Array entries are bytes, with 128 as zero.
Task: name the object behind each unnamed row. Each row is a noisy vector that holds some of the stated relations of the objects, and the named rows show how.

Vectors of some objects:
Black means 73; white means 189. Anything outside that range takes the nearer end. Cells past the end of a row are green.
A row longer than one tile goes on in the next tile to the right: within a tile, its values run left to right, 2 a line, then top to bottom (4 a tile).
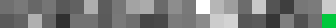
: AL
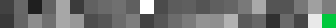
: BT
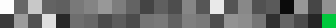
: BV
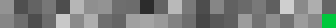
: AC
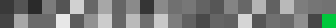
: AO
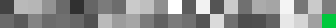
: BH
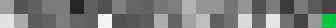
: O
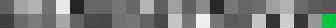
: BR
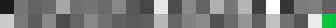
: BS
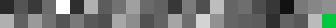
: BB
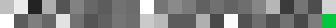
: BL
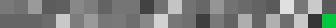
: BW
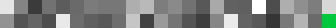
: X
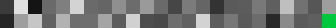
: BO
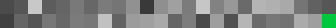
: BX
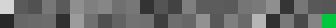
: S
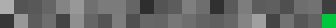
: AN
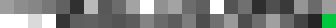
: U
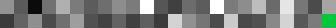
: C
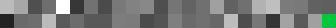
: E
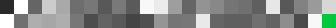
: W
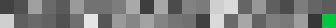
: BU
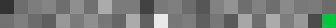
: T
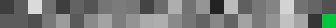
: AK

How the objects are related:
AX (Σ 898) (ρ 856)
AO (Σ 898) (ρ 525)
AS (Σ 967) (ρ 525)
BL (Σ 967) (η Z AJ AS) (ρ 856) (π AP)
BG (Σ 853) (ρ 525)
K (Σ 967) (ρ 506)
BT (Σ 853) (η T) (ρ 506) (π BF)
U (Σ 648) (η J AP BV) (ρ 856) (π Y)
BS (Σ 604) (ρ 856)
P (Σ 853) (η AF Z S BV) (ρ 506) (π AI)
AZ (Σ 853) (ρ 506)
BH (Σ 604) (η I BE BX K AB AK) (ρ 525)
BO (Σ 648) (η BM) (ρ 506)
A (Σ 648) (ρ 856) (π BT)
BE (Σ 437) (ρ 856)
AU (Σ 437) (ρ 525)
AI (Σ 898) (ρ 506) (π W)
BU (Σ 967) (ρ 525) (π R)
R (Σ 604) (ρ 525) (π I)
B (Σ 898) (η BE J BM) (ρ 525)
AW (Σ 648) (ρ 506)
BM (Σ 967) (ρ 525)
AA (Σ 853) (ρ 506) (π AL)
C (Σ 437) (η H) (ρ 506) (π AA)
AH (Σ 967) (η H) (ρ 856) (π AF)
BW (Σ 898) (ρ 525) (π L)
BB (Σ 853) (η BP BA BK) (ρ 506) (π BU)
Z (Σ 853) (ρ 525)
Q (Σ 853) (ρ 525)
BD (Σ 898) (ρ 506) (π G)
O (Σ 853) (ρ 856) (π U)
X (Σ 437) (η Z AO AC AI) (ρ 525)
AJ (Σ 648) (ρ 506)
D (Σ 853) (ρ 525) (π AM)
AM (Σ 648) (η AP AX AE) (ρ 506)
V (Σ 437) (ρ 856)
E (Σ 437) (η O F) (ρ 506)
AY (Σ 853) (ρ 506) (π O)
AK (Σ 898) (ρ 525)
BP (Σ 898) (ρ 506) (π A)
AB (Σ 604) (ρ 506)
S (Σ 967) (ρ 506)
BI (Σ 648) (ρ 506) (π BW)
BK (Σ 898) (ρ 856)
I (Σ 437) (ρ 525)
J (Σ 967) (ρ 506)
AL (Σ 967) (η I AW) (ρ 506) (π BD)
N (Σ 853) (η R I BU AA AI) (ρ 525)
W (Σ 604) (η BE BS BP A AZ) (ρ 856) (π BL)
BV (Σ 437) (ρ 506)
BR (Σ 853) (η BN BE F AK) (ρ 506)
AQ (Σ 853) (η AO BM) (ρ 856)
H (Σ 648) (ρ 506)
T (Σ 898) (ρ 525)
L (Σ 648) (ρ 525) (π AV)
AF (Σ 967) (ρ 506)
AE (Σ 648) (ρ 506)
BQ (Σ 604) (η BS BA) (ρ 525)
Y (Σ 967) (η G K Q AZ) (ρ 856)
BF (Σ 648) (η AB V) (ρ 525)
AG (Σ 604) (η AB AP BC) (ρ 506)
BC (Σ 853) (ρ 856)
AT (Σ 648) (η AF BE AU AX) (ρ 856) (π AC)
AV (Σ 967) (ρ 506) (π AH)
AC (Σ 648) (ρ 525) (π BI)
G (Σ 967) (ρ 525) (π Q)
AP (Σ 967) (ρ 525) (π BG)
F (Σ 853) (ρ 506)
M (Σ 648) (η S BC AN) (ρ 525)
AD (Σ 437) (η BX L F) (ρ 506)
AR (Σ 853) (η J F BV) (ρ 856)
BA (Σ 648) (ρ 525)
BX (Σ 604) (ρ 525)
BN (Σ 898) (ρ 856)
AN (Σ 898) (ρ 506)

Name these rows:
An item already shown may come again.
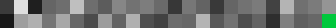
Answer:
BO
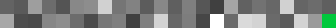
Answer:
D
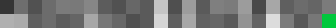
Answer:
BK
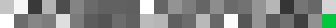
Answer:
BL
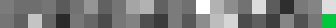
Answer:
AL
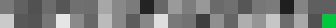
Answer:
BG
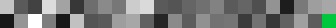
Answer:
AG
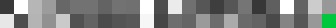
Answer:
AT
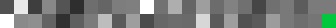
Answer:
Y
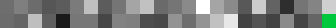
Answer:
AL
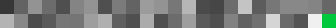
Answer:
A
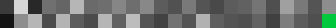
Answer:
BO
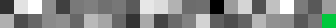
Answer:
BE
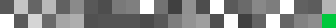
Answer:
AH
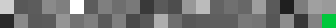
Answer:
AI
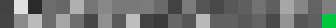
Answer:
BO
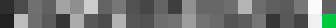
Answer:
BP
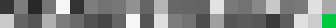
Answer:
BQ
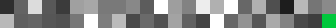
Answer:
I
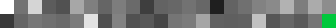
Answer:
AF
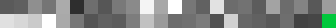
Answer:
AR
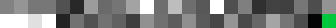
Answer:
U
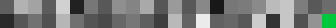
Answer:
BR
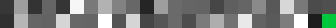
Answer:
BM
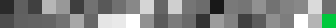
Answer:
BF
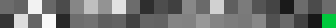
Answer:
J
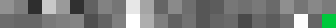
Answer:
M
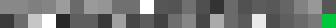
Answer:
AM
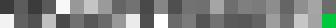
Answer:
BA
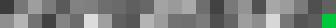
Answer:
BN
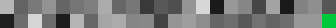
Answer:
AB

